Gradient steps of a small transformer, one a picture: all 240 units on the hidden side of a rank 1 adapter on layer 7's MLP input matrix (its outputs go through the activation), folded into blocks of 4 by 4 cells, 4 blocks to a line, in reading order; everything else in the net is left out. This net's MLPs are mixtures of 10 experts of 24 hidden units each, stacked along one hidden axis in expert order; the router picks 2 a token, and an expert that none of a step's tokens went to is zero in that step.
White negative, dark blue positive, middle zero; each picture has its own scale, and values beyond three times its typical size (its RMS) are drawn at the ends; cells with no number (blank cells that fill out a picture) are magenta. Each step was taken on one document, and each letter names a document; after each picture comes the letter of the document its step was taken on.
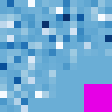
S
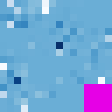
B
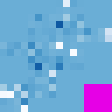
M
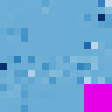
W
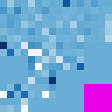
M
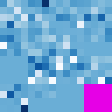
S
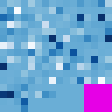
S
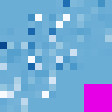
M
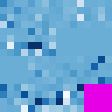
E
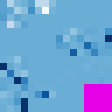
B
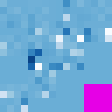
M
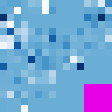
S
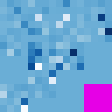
M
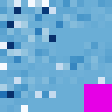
S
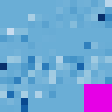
W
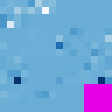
B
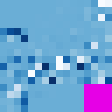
W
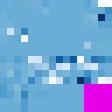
W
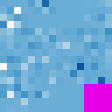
S
